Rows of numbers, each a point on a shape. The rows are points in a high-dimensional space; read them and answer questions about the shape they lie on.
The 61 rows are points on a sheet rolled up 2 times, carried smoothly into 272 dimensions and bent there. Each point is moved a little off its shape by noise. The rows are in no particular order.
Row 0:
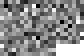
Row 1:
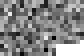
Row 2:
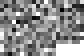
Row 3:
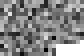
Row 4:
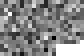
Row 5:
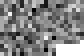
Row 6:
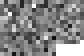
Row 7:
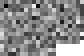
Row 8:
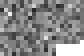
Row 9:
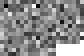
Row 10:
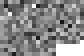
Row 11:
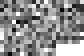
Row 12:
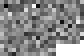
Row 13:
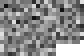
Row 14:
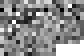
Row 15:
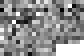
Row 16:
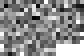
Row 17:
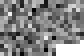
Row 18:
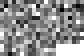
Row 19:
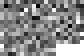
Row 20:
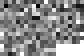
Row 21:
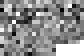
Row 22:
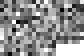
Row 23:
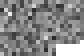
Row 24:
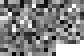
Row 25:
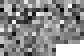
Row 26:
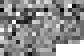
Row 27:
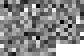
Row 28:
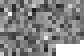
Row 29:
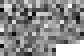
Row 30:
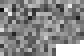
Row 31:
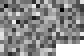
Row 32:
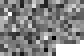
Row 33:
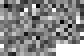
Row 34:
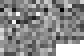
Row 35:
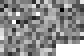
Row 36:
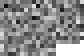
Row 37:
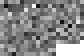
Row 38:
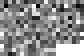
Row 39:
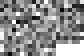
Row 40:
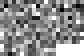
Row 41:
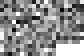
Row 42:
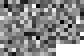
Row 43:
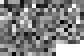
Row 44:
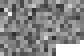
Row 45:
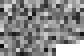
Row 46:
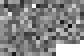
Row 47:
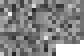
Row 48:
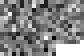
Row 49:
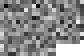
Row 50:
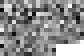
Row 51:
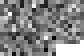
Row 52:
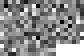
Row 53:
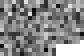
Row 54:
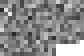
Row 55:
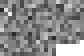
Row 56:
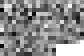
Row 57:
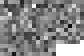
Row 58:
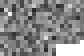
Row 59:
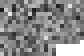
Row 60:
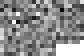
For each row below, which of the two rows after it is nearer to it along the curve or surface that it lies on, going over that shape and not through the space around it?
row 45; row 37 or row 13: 37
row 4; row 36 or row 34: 36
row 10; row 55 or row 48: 48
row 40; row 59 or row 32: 32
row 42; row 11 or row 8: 11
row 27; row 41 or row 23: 41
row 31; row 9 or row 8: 9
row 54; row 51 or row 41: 51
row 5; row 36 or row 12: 12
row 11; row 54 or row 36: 36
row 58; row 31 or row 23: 23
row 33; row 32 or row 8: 32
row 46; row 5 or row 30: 5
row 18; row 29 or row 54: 29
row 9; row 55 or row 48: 48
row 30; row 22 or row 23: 23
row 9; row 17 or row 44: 17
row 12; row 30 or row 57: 57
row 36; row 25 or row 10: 10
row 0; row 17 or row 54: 17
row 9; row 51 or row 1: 51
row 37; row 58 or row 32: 32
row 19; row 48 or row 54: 48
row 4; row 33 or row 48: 48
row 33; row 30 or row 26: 26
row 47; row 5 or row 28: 28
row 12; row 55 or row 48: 48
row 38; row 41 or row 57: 41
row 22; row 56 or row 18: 18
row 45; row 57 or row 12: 57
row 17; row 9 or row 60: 9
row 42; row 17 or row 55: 17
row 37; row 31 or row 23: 31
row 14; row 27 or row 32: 32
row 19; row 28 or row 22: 22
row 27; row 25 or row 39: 39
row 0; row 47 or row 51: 51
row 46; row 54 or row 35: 35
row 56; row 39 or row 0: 39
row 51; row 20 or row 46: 46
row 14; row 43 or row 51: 51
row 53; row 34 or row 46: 46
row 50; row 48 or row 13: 48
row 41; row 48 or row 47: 48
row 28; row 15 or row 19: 15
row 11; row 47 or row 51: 51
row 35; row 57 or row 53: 57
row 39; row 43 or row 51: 43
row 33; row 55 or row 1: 1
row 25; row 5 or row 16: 5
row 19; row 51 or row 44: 51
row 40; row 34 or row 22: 22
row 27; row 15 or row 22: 22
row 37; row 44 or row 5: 5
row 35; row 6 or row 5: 6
